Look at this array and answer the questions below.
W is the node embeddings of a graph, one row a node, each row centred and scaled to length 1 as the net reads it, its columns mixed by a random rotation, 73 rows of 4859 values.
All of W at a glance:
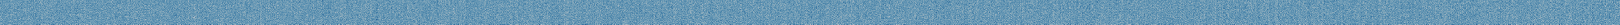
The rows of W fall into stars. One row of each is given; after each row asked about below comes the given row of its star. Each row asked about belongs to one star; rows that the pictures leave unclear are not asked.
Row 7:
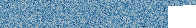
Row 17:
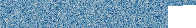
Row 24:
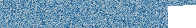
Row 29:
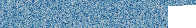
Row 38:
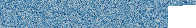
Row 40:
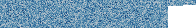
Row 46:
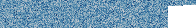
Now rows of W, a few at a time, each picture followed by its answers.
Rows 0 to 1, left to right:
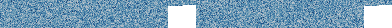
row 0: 38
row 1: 29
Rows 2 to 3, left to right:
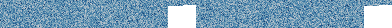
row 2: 17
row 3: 40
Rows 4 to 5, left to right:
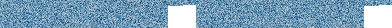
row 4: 46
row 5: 24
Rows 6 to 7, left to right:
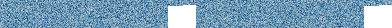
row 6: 46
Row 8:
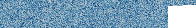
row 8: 40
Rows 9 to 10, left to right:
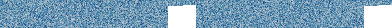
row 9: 7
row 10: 29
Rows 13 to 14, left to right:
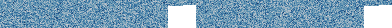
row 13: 46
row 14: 17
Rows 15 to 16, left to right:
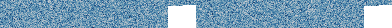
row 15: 40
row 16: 38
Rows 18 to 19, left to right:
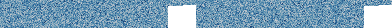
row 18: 24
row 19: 38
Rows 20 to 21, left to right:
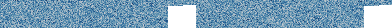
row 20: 40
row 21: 46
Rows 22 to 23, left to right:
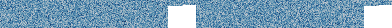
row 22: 24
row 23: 38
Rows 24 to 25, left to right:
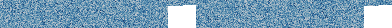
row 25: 38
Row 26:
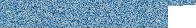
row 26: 38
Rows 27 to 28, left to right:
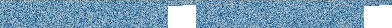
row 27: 29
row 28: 17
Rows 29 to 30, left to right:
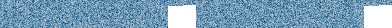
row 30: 40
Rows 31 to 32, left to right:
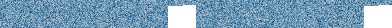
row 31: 7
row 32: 24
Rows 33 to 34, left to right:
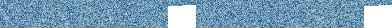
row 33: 17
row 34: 7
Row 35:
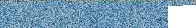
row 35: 29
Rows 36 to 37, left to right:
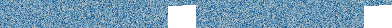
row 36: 29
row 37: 38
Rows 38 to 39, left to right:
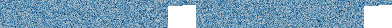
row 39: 24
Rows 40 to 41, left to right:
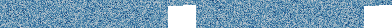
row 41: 7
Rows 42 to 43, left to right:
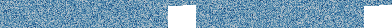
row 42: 29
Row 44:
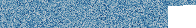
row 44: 46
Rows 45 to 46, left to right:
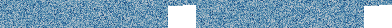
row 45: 46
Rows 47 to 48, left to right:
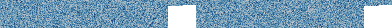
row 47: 38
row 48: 24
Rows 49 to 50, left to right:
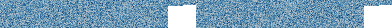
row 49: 24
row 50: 17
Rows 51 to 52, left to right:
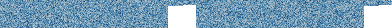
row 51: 46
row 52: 38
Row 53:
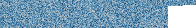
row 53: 17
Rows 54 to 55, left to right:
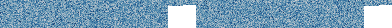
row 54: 46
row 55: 24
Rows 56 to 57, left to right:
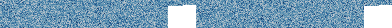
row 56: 17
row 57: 40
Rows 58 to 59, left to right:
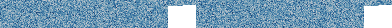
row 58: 38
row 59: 38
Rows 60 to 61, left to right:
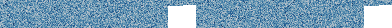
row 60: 46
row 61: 7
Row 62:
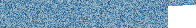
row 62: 24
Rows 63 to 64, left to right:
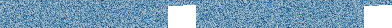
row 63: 29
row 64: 40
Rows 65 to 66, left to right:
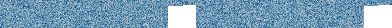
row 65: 7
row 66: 17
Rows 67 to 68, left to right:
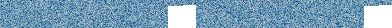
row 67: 17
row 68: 7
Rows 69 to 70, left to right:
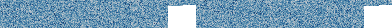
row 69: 46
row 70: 38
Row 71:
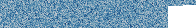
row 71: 40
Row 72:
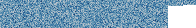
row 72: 46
